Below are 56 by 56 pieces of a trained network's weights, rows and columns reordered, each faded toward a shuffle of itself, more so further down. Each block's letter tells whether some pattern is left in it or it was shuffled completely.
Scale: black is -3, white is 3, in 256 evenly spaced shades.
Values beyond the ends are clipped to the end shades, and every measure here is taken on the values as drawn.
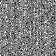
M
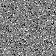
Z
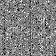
M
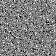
Z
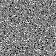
Z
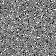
Z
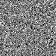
M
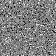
Z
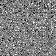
M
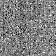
M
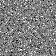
Z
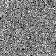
M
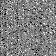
M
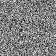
Z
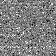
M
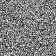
Z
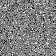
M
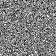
Z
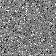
Z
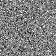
Z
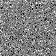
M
